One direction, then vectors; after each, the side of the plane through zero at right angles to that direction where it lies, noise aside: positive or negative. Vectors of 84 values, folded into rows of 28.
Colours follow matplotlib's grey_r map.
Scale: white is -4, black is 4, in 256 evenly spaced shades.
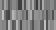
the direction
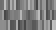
positive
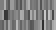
positive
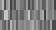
negative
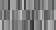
positive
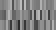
negative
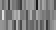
positive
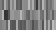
positive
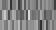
positive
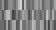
negative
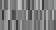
negative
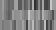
positive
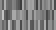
positive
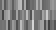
negative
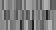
positive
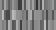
positive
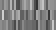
positive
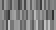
positive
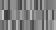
positive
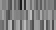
positive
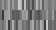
negative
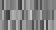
positive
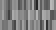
positive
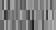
positive
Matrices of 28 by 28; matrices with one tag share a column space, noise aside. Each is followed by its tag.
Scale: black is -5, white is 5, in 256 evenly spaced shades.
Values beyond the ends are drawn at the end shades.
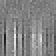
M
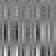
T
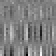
T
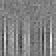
M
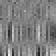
T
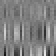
T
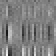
T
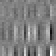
T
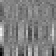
T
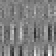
T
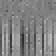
M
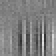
M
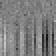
M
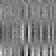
T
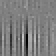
M
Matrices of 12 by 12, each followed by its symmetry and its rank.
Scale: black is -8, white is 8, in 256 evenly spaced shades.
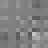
symmetric, rank two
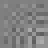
symmetric, rank two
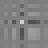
symmetric, rank one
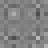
symmetric, rank two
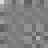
symmetric, rank two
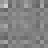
symmetric, rank two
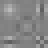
symmetric, rank two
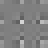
symmetric, rank one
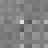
symmetric, rank two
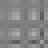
symmetric, rank one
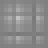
symmetric, rank one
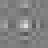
symmetric, rank one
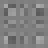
symmetric, rank one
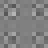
symmetric, rank one
